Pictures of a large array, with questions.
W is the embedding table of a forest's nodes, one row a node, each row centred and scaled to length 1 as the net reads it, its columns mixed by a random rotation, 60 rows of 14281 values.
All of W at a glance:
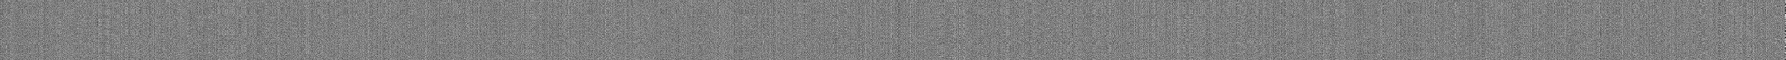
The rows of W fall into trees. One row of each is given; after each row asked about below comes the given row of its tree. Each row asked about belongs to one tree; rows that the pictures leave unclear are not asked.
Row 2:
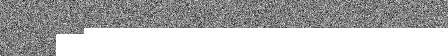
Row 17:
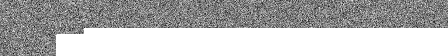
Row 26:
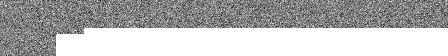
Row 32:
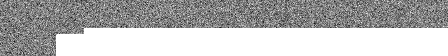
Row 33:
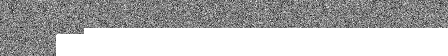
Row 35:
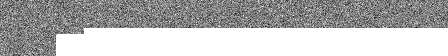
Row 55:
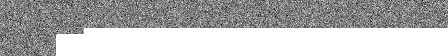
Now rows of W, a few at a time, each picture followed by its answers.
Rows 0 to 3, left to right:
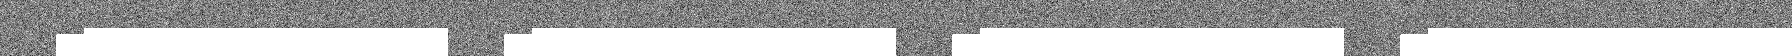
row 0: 26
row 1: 26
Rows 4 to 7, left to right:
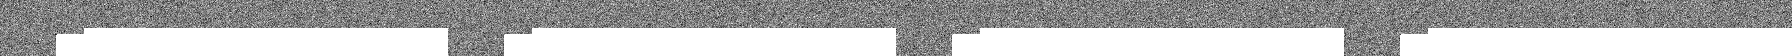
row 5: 2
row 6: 35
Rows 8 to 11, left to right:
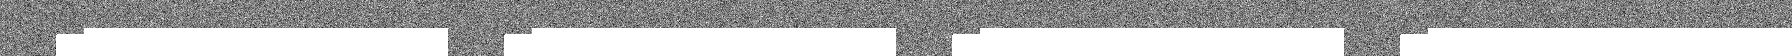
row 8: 55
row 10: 33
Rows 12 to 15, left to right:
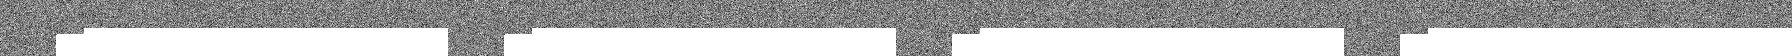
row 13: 33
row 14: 26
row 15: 2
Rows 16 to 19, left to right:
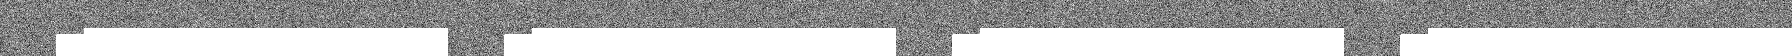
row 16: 17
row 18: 26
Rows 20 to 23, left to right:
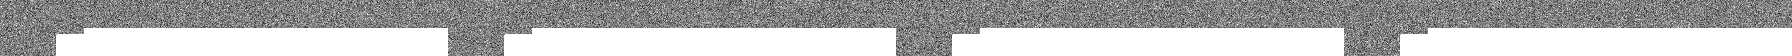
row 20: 55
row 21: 33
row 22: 2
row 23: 35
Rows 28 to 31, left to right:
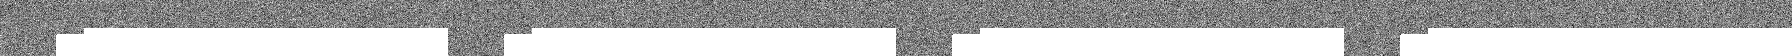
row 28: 35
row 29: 55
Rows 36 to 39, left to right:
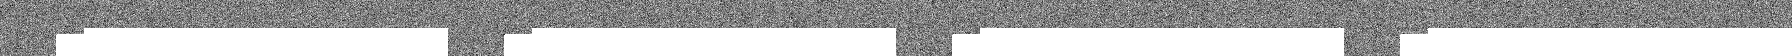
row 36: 35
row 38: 2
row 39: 17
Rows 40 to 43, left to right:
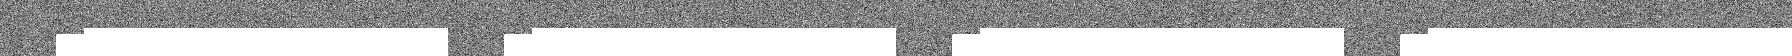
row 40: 35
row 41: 32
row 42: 2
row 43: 2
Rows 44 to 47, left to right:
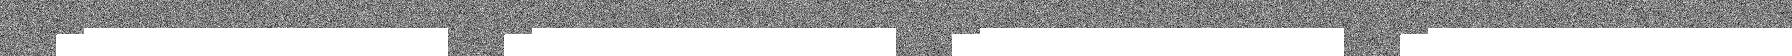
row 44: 55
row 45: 33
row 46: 17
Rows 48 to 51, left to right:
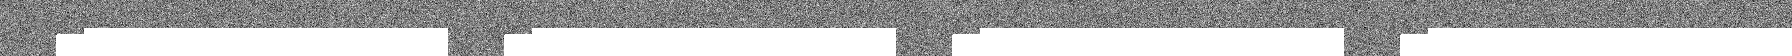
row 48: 33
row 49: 35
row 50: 33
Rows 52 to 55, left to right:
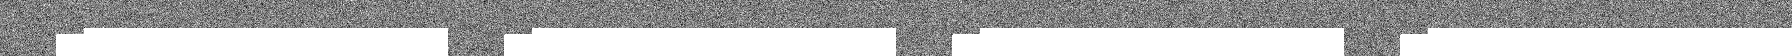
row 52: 17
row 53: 2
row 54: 33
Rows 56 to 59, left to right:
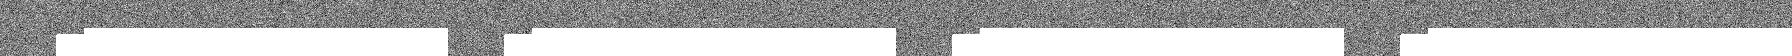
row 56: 33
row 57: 26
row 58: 32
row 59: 33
